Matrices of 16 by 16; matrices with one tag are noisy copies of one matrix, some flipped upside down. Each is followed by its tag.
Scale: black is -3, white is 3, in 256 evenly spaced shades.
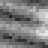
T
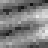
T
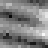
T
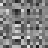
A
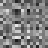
A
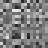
A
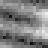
T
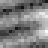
T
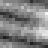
T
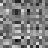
A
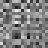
A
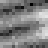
T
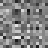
A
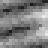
T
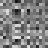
A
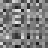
A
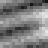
T
